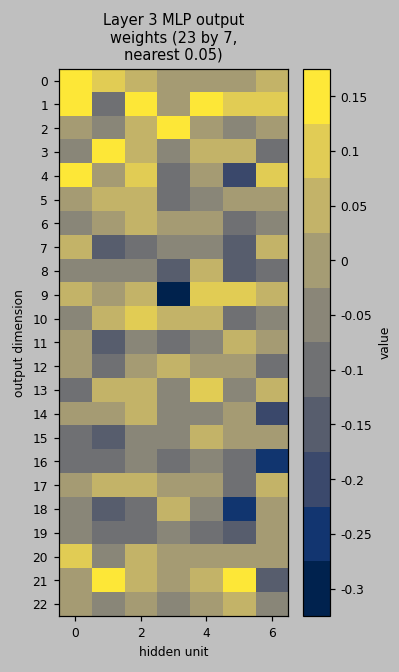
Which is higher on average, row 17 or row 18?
row 17
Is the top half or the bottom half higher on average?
top
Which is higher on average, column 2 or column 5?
column 2
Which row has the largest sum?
1
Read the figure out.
Title: Layer 3 MLP output weights (23 by 7, nearest 0.05)
x-axis: hidden unit, ticks 0 2 4 6
y-axis: output dimension, ticks 0 1 2 3 4 5 6 7 8 9 10 11 12 13 14 15 16 17 18 19 20 21 22 (0 at the top)
Colour bar: value, ticks -0.3 -0.25 -0.2 -0.15 -0.1 -0.05 0 0.05 0.1 0.15
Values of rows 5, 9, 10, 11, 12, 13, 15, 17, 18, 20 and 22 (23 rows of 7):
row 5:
0 0.05 0.05 -0.1 -0.05 0 0
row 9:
0.05 0 0.05 -0.3 0.1 0.1 0.05
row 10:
-0.05 0.05 0.1 0.05 0.05 -0.1 -0.05
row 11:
0 -0.15 -0.05 -0.1 -0.05 0.05 0
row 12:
0 -0.1 0 0.05 0 0 -0.1
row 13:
-0.1 0.05 0.05 -0.05 0.1 -0.05 0.05
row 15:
-0.1 -0.15 -0.05 -0.05 0.05 0 0
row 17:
0 0.05 0.05 0 0 -0.1 0.05
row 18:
-0.05 -0.15 -0.1 0.05 -0.05 -0.25 0
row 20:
0.1 -0.05 0.05 0 0 0 0
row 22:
0 -0.05 0 -0.05 0 0.05 -0.05
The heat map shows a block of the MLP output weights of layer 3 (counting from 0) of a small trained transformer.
